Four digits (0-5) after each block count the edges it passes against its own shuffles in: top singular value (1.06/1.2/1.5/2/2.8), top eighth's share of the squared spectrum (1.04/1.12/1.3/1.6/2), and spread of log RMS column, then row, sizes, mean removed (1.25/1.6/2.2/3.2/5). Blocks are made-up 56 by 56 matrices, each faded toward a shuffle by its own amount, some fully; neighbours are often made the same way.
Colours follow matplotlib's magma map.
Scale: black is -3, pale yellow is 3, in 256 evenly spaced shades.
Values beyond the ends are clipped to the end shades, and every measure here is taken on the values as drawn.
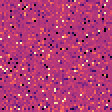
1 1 0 0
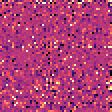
4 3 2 2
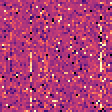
3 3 2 0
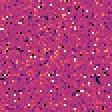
2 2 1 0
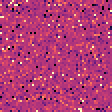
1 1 0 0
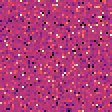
0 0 0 0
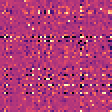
4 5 3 3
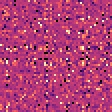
3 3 2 2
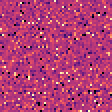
1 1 0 1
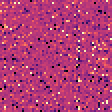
3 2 1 1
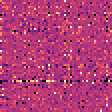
3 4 2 2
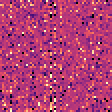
2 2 2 1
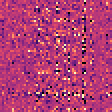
2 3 4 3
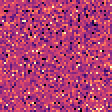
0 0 1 0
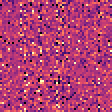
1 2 3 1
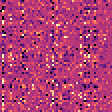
4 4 3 2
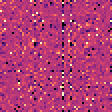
4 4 2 1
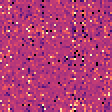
3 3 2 1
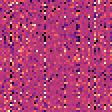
4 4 3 1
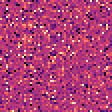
3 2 1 0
